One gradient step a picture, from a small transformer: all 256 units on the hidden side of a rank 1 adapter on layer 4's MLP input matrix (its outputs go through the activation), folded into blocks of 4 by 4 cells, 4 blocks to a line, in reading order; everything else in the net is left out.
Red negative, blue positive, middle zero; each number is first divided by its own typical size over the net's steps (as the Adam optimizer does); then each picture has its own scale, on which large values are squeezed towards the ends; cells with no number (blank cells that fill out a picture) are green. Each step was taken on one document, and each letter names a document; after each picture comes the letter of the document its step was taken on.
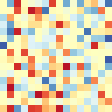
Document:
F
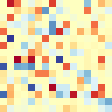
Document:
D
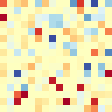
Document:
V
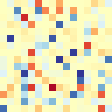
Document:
D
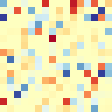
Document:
V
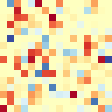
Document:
D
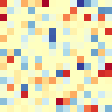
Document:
V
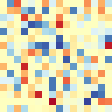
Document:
F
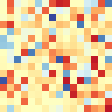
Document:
F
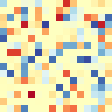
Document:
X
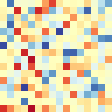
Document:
F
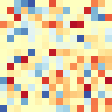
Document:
F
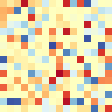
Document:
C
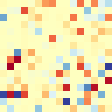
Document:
V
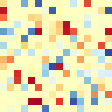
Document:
C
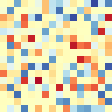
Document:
X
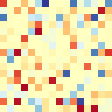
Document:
V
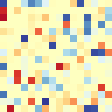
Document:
C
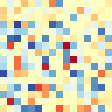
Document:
F
